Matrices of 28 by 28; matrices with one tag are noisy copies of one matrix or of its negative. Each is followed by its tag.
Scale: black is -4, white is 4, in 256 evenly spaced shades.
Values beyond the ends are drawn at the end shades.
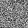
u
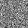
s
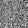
s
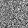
s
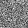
u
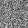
s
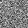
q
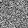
q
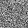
u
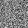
s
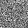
u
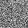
u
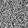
s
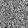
s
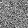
q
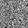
s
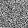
u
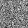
s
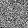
u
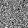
s
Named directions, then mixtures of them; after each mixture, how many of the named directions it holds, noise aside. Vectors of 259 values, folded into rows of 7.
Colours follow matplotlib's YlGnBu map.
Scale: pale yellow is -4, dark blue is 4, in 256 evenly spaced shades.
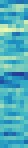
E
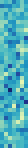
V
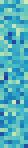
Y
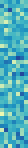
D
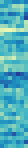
one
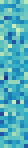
one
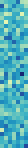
two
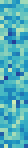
two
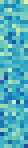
one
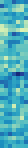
two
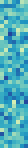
two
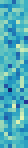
one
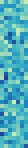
one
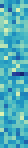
three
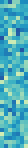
two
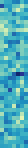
three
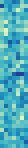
three
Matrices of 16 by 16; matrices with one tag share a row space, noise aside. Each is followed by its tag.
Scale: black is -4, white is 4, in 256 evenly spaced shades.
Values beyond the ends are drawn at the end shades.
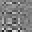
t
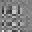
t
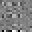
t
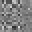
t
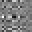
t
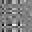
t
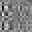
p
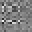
t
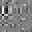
p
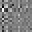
p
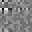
p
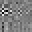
p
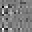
p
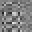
t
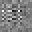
t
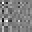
p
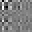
p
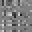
t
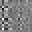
p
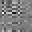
t
